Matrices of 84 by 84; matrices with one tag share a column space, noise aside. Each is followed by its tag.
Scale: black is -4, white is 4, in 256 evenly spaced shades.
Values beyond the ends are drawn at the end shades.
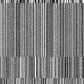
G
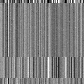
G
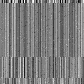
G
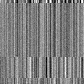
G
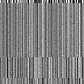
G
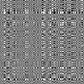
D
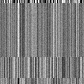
G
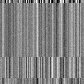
G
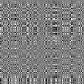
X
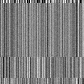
G
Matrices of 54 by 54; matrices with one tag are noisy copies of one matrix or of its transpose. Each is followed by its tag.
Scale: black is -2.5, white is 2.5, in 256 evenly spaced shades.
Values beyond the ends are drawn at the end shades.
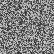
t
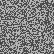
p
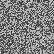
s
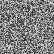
t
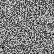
p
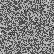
t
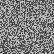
p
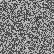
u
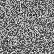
p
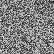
s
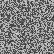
t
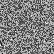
t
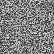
p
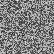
t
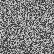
p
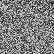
s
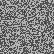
p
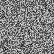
p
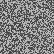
u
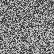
s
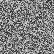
u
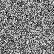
s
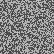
u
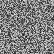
t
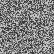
t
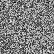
s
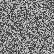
u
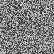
t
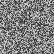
t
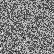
u
